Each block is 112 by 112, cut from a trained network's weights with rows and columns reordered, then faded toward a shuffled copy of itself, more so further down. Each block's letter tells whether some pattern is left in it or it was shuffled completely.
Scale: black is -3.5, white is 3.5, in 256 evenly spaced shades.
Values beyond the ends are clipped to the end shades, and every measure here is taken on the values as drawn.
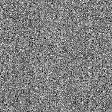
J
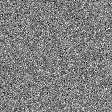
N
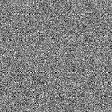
J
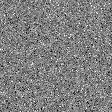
N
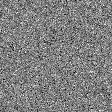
N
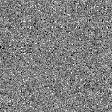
J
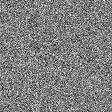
N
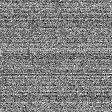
J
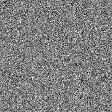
J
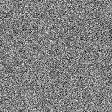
J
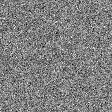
N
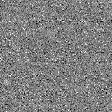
J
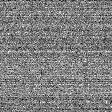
J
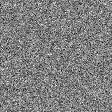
N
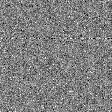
J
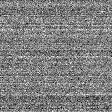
J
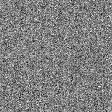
J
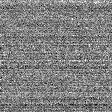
J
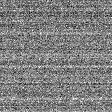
J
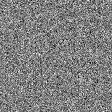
J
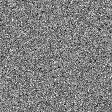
N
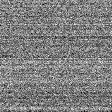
J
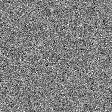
N
